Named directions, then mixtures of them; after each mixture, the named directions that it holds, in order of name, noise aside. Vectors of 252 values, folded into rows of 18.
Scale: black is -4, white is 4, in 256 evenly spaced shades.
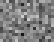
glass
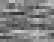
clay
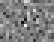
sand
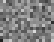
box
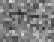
clay, glass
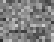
box, clay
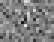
sand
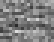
clay, glass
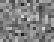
glass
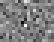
sand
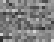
box, clay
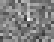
box, glass, sand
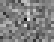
box, glass, sand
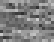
box, clay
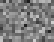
box, glass, sand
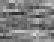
clay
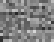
box, clay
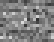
clay, sand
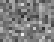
glass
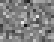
glass, sand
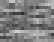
clay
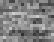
clay, glass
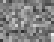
box, clay, sand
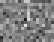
box, sand
